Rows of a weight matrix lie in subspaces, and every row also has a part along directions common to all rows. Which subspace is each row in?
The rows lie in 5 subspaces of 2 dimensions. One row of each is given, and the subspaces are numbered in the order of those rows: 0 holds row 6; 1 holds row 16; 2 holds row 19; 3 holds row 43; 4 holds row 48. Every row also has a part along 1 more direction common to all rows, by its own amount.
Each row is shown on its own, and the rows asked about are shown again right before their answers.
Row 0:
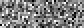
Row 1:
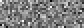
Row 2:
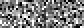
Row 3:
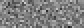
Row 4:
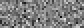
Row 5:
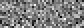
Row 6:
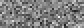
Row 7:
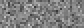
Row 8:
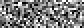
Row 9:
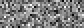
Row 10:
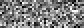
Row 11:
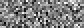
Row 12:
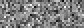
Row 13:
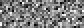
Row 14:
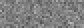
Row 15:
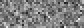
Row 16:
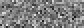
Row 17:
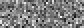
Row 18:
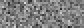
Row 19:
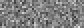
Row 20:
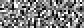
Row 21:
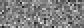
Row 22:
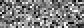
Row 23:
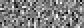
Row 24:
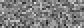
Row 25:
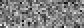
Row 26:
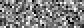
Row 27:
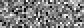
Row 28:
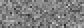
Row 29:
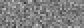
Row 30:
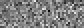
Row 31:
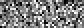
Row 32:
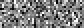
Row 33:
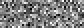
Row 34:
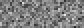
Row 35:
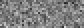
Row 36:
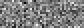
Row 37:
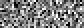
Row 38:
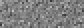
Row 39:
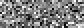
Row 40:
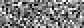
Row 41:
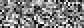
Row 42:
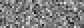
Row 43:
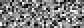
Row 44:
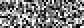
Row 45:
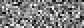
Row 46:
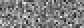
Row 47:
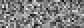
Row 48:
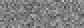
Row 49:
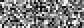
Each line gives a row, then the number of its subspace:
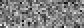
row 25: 3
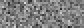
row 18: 4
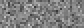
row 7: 4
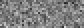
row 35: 3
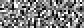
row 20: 2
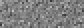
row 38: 3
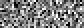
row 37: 2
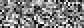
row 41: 0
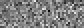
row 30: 2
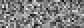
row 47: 4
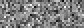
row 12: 4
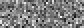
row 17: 1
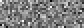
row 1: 3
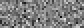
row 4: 1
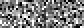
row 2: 1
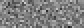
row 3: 4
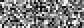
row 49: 2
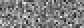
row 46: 1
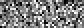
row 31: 2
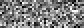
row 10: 0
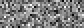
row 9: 4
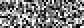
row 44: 1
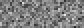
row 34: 3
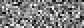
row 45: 1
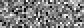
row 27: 3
